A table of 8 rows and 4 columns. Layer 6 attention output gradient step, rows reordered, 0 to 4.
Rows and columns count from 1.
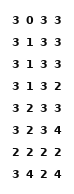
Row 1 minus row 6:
0 -2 0 -1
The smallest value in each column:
2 0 2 2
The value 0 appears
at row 1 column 2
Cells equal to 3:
17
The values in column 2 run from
0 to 4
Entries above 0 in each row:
3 4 4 4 4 4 4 4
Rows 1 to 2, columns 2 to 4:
0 3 3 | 1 3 3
